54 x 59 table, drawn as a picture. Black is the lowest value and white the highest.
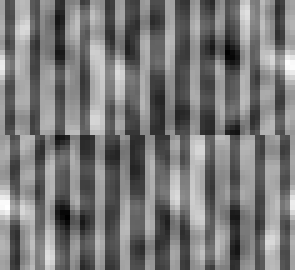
There is no overall slope. Upright stripes repeat 12 times across the table. A half turn leaves it unchanged.
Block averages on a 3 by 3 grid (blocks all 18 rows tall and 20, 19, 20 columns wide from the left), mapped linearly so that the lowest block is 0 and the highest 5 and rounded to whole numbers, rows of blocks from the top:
5 2 4
4 0 4
4 2 5
